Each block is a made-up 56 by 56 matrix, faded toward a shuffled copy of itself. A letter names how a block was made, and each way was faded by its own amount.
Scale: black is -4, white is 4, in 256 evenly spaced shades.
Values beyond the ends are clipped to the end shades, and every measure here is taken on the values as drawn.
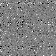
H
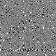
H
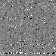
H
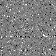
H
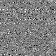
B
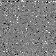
H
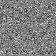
B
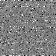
B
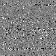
B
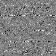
B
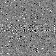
H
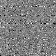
B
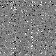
H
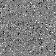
H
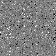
H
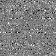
B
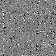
H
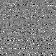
B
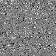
B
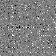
H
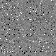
H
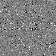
H
